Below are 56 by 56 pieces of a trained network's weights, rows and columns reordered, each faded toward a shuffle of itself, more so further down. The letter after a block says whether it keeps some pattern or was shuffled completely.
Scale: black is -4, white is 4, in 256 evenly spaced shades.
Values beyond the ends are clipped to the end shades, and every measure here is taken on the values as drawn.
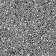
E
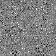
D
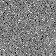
E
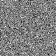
E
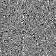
D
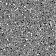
E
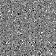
D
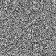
D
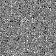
D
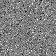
E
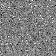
D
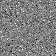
E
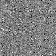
D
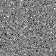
D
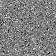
E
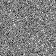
E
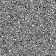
E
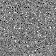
D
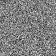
D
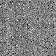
D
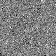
E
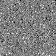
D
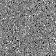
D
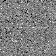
D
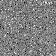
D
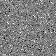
E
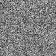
E
